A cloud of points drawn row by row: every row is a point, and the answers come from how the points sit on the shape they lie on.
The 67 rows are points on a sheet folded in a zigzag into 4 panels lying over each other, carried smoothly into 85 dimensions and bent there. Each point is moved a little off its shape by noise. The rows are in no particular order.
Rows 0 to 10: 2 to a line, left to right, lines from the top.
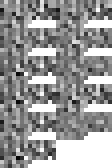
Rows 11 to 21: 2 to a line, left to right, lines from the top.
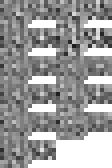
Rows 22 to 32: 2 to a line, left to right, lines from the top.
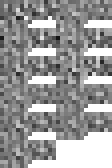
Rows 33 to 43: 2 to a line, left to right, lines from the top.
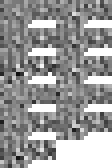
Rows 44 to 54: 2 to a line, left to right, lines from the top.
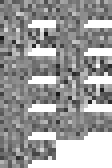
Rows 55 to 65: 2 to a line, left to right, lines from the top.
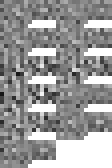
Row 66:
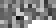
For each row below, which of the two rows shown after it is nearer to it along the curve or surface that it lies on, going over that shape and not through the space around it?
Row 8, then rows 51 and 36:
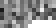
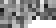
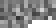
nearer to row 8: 36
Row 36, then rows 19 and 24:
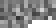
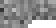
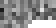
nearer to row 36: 24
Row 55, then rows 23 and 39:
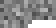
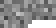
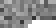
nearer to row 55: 23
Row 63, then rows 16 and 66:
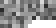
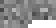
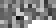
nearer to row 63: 66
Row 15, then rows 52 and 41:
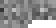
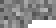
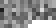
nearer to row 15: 41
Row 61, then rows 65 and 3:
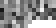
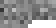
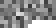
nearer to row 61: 65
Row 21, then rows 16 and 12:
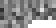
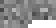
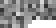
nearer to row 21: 16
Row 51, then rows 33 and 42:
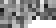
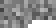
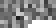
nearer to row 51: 42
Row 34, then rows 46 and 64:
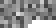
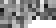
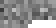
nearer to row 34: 46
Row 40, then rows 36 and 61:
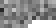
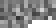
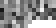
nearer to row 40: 61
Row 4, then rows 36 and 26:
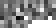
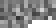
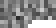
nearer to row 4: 36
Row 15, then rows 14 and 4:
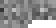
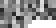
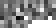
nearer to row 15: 4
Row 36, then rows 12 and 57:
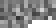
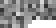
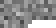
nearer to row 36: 57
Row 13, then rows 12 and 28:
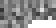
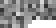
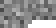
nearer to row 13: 28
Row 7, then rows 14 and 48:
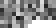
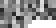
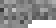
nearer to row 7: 14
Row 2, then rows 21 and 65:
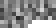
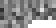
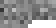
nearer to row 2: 21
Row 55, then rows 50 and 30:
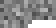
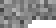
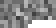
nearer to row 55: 30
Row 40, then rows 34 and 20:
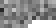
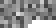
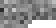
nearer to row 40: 20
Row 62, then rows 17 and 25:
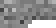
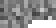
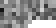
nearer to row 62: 25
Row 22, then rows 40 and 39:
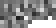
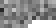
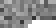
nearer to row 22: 40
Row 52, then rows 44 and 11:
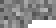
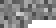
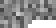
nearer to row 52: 44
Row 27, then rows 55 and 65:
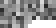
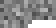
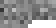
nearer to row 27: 55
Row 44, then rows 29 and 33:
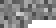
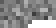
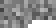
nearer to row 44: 33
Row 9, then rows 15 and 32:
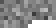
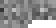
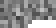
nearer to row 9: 15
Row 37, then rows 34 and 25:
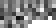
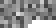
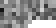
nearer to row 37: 25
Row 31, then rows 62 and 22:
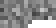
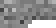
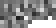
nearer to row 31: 22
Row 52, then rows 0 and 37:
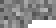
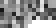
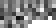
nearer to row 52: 37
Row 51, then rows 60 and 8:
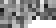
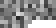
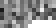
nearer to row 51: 60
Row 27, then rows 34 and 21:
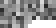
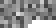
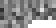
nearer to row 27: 34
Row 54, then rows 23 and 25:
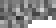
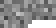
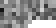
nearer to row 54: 25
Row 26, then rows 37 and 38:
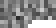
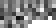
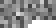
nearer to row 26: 37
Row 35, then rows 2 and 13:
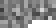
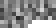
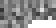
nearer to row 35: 13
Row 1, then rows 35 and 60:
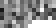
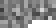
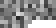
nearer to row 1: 35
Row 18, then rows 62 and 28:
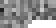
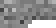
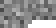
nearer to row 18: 62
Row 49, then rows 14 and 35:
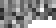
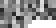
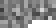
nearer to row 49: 35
